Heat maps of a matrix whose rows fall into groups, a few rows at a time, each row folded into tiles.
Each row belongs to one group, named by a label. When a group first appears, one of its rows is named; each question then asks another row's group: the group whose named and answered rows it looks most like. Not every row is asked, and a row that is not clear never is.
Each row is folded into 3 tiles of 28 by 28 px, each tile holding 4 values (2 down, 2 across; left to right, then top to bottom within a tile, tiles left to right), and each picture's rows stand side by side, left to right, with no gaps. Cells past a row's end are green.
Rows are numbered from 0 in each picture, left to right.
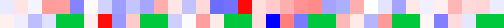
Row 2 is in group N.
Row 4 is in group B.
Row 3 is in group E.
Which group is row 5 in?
E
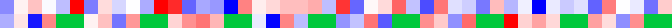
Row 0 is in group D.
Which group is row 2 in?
N
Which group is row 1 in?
D
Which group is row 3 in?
E
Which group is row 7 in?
B
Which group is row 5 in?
B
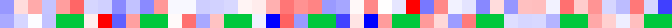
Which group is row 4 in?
D
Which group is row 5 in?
B
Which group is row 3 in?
E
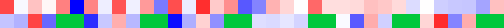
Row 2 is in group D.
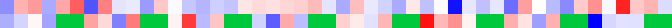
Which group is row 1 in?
B
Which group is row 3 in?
E
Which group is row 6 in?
B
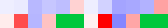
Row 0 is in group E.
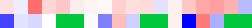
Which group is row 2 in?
E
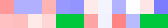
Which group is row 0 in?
N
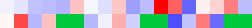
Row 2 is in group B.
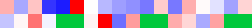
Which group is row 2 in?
B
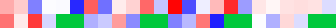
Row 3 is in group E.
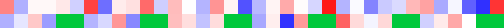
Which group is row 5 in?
N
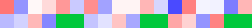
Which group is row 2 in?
B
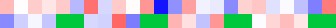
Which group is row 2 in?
B
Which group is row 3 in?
N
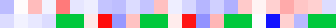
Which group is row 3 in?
E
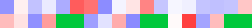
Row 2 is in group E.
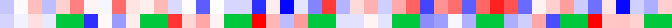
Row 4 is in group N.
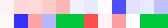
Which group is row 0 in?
E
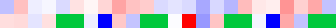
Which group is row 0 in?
B
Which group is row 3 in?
E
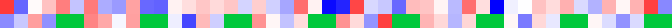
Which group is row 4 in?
B
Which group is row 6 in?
E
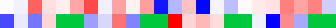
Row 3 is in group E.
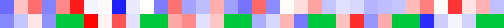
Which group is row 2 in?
N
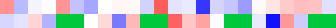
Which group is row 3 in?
E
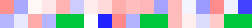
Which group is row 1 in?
E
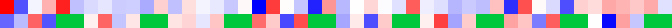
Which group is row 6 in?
B
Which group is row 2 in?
B
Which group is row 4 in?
D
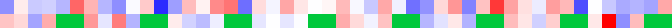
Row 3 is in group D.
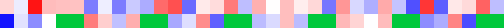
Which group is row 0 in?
D
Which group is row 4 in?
N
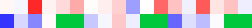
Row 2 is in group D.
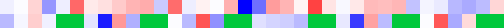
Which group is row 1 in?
E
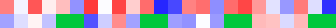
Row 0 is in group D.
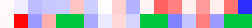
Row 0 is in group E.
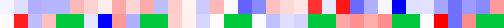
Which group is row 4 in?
N
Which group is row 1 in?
E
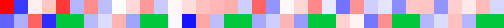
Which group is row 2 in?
E
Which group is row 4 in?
B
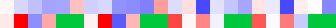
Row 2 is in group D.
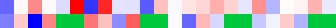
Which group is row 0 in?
D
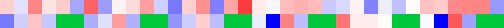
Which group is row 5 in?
E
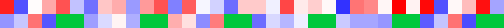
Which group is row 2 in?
B
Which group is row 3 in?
D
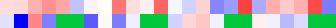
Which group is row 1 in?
D
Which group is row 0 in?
E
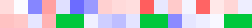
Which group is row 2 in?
D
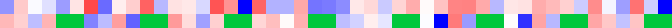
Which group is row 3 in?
N
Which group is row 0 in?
B
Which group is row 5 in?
E
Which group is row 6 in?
E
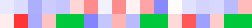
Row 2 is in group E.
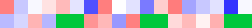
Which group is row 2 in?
N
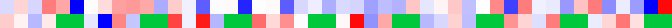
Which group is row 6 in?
B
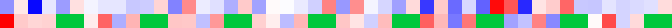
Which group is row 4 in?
B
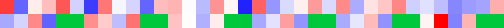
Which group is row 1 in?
B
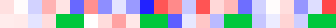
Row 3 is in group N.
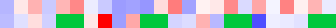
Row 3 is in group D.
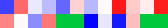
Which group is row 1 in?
D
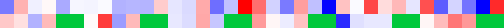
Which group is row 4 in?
D
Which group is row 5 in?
N
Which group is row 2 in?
N
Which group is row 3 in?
N
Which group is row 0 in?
B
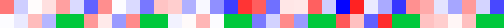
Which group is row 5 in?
N
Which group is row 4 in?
B
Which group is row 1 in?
B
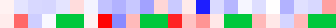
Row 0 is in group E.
